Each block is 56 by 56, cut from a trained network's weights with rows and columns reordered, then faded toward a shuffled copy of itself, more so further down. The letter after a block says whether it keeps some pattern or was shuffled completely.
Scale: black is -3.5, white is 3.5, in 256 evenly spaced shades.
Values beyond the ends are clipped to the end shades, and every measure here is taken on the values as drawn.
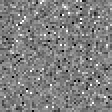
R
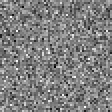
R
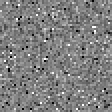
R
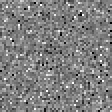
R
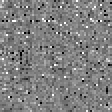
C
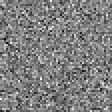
R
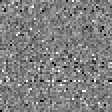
C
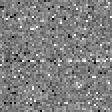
C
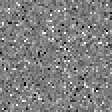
R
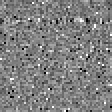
C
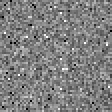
C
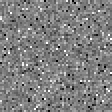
R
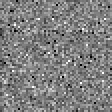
C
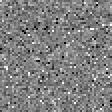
R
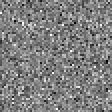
C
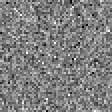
C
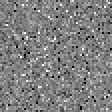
R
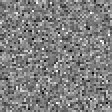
R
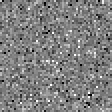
R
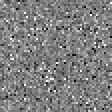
C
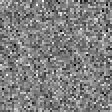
R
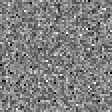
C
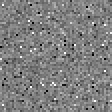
C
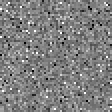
R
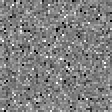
R
